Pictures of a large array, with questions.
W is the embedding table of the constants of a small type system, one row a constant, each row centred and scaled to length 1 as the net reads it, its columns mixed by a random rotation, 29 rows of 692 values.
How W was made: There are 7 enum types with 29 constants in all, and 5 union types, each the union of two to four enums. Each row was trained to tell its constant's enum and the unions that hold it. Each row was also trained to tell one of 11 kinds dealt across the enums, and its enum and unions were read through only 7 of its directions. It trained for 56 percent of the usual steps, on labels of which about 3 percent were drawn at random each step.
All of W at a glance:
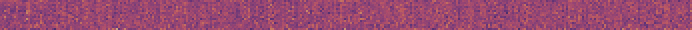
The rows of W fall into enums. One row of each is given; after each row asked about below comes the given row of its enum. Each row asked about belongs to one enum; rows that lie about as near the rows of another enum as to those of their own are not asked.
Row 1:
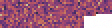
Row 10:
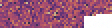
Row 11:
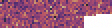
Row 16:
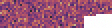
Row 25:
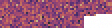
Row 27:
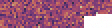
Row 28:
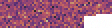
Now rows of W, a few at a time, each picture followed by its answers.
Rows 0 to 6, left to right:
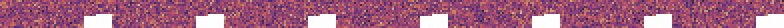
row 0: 25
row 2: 27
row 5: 25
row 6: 10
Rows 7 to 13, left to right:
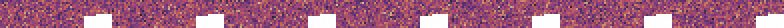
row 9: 11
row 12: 10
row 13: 27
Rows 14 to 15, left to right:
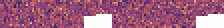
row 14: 11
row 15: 16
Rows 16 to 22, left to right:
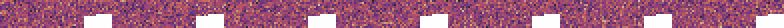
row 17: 16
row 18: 10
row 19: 10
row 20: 11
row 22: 28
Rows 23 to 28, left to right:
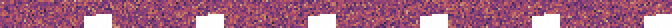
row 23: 16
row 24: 27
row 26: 25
